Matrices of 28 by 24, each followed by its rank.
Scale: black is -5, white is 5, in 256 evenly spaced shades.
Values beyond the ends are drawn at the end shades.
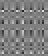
one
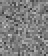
full rank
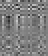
two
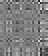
two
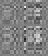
two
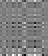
one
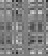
two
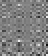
two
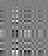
one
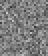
full rank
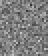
full rank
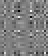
two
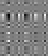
one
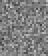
full rank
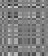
one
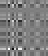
one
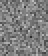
full rank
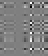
one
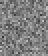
full rank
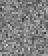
full rank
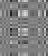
one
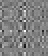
two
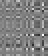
two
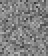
full rank
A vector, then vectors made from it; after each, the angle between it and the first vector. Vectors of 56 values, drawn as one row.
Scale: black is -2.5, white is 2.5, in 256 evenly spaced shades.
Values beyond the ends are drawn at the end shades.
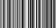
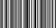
nearly opposite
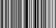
nearly opposite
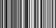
nearly opposite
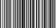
partly aligned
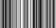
orthogonal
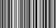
orthogonal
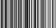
nearly opposite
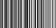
nearly opposite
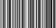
nearly parallel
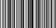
partly aligned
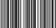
partly opposed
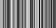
partly aligned
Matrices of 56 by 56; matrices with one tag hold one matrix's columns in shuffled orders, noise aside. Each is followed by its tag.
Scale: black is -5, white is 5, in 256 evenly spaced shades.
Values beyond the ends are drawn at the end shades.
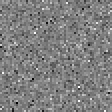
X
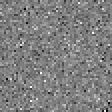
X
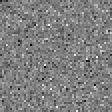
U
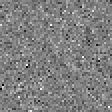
U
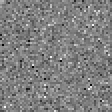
U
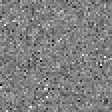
U
